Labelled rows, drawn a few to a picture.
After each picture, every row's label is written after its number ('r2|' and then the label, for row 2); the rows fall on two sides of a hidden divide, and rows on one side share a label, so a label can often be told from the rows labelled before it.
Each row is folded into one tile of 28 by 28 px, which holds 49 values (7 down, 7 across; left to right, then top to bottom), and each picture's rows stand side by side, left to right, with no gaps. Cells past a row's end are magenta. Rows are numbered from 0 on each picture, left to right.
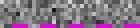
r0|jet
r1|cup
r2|jet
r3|jet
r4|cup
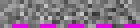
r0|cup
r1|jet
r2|jet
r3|cup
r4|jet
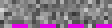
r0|cup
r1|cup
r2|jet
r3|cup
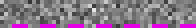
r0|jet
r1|cup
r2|jet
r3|jet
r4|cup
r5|cup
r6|jet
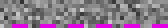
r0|cup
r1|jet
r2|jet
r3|cup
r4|cup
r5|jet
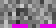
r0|cup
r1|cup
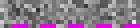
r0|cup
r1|cup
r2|jet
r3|jet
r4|cup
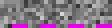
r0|jet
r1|cup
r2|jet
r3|cup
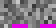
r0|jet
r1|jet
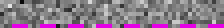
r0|jet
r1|cup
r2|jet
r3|cup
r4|jet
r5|jet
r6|jet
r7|cup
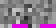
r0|cup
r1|jet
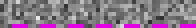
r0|jet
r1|jet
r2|jet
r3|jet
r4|cup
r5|jet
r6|cup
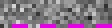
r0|cup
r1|cup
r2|jet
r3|jet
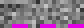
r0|jet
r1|jet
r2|cup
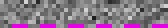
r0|jet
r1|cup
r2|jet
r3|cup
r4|cup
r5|cup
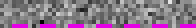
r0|jet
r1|cup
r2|cup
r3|cup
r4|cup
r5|cup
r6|jet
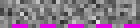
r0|cup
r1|cup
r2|cup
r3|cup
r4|cup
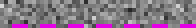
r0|jet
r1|jet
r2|jet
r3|cup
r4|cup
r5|jet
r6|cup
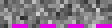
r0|cup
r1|cup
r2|jet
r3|cup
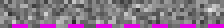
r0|cup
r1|cup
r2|jet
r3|jet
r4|cup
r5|cup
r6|jet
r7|cup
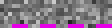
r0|jet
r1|jet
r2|jet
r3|jet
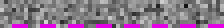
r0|jet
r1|jet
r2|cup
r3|jet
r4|jet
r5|jet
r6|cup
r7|jet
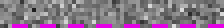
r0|jet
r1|jet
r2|jet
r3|jet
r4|jet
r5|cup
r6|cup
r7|jet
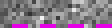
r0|jet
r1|jet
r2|jet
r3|cup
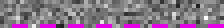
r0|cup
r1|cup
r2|cup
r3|jet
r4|cup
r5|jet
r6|jet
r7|jet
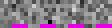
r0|jet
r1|cup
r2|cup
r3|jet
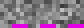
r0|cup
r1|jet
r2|cup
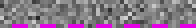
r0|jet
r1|cup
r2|jet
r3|cup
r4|jet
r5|cup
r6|jet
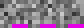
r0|cup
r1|jet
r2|jet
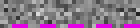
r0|jet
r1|cup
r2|cup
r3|cup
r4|jet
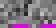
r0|cup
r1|cup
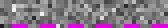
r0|cup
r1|jet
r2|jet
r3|cup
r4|jet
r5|cup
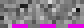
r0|jet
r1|jet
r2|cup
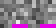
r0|jet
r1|jet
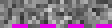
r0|cup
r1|jet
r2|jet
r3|jet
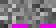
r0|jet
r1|jet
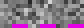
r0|jet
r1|cup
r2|jet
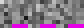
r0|cup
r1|cup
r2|jet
